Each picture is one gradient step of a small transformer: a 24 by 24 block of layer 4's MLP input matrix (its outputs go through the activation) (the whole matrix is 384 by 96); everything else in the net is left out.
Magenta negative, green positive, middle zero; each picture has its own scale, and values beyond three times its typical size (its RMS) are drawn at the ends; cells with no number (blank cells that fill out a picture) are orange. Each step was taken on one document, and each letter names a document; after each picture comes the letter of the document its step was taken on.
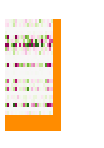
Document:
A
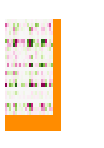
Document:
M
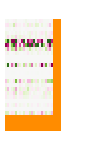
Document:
A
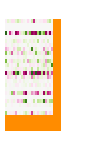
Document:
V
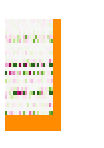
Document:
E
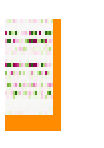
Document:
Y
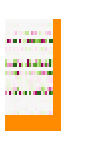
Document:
Y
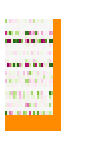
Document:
E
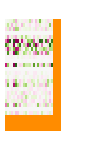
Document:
A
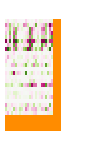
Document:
M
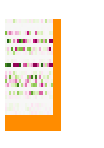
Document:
Y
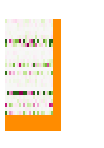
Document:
E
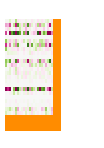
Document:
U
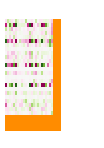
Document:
M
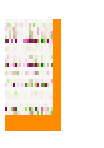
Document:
M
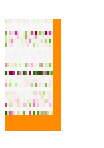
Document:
E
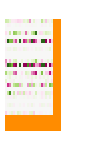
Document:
Y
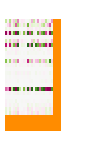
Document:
U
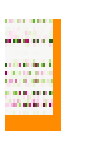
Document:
E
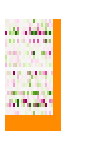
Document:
V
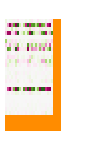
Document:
U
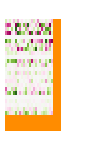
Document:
U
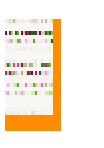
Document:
Y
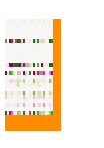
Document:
E
